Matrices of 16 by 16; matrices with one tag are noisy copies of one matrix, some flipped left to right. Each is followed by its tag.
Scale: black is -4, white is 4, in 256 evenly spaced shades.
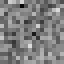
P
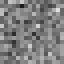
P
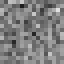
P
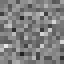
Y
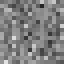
P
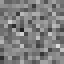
Y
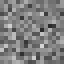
Y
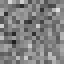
P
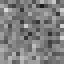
P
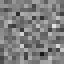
Y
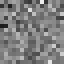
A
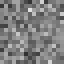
A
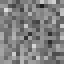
P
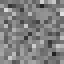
P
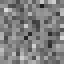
P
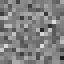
Y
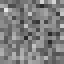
P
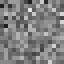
A
